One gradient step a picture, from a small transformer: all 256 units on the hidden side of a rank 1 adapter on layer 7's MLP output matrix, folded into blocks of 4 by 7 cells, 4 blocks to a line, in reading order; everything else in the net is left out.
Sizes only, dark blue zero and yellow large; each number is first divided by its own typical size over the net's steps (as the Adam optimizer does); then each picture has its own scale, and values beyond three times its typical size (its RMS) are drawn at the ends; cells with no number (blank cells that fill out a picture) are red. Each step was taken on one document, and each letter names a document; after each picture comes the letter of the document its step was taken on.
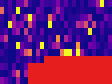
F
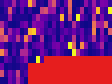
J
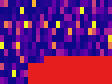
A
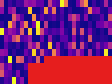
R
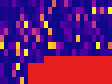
A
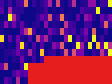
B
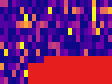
A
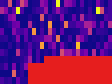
F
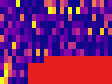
R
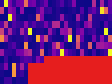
B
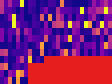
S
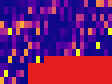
J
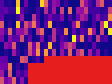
R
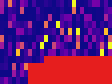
B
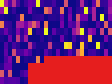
R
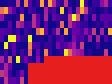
R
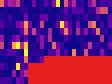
A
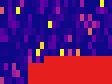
F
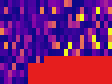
J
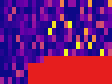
B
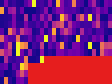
S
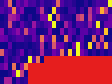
B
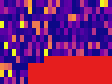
R
